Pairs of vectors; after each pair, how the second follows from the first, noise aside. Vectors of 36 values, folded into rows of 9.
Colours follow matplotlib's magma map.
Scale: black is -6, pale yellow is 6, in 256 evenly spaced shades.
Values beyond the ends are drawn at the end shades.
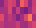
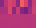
partly zeroed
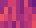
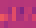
partly zeroed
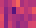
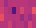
partly zeroed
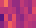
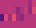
partly zeroed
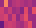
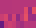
partly zeroed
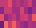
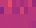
partly zeroed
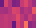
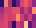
scaled up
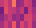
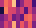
scaled up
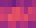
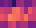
scaled up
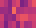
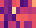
scaled up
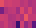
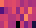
scaled up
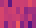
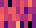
scaled up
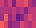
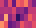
scaled up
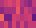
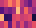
scaled up
